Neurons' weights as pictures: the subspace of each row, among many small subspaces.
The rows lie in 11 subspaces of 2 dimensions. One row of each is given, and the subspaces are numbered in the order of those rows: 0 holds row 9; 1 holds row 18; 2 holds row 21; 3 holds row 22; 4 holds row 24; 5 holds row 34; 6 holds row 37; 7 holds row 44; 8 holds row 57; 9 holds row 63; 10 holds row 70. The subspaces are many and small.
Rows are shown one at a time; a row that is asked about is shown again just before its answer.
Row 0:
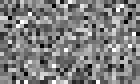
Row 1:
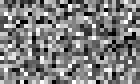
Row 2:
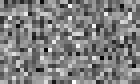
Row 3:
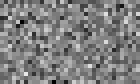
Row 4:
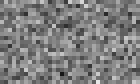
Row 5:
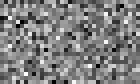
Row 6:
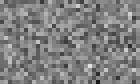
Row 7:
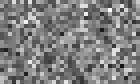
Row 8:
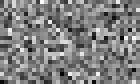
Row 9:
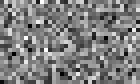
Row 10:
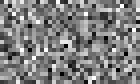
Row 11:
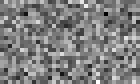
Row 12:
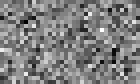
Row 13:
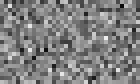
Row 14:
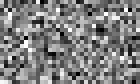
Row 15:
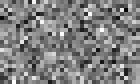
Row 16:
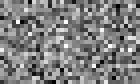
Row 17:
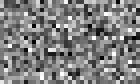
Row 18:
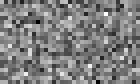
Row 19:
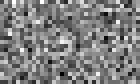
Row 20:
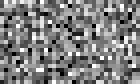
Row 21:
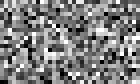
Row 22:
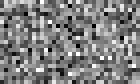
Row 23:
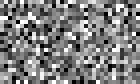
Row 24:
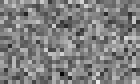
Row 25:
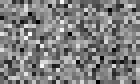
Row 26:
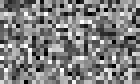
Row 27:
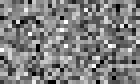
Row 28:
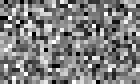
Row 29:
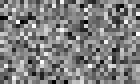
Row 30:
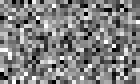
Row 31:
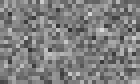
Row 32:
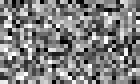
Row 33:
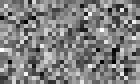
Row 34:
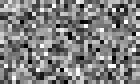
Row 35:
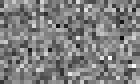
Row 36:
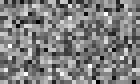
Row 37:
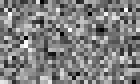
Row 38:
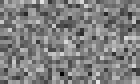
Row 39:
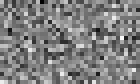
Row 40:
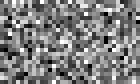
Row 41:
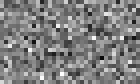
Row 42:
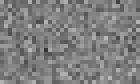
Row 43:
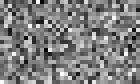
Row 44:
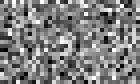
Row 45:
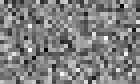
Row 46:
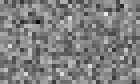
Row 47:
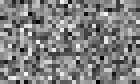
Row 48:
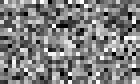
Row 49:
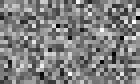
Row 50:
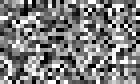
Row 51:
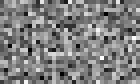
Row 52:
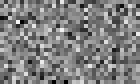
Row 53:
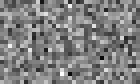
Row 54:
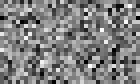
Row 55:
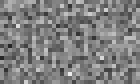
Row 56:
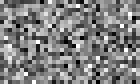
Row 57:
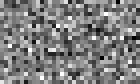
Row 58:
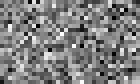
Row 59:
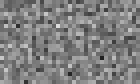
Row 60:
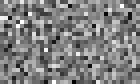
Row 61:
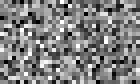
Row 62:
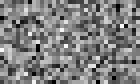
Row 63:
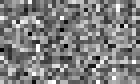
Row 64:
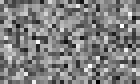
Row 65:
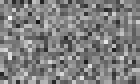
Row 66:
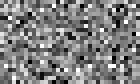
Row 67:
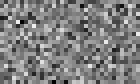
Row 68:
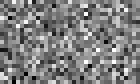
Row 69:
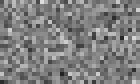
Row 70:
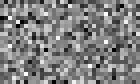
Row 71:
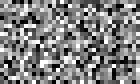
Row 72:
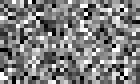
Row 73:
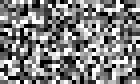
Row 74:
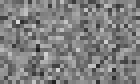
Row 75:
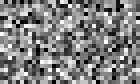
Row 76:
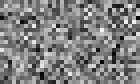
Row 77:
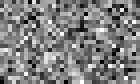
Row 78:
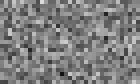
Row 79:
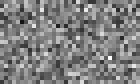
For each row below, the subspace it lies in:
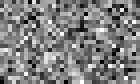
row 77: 7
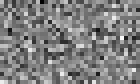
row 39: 7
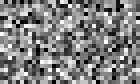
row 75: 1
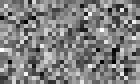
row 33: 2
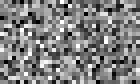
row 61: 8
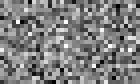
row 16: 9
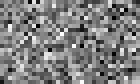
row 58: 0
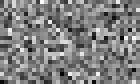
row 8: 7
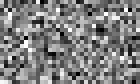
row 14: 6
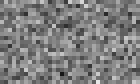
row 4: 4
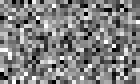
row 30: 6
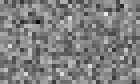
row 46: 1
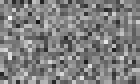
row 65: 6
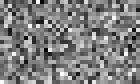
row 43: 0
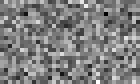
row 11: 4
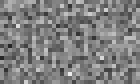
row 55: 5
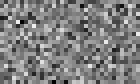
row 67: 10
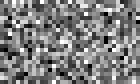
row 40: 2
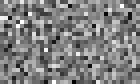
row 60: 3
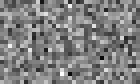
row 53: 10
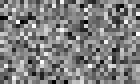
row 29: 10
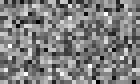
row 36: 1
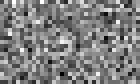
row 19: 7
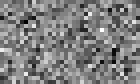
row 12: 2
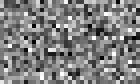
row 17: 8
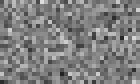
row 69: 7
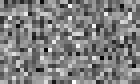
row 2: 3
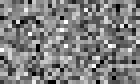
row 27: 9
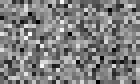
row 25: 8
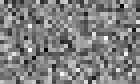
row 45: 0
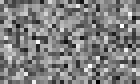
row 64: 9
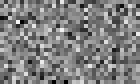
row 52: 10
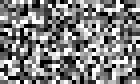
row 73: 8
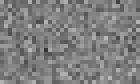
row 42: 0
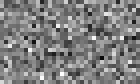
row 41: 8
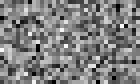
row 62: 9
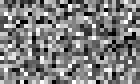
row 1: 5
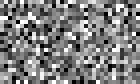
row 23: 10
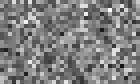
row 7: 7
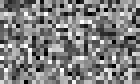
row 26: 5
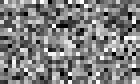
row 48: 4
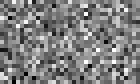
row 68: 6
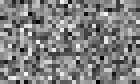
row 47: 8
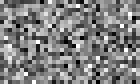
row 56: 9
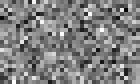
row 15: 6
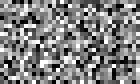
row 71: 8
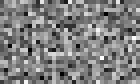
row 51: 8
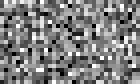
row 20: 3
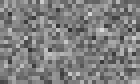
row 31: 2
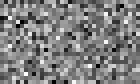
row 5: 10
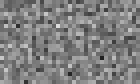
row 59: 5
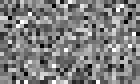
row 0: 5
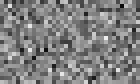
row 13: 0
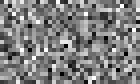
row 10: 0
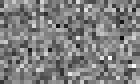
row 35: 3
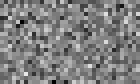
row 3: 10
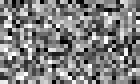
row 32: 2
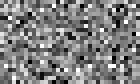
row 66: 5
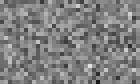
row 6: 9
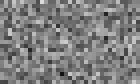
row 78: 2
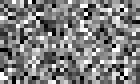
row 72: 6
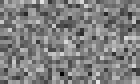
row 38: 4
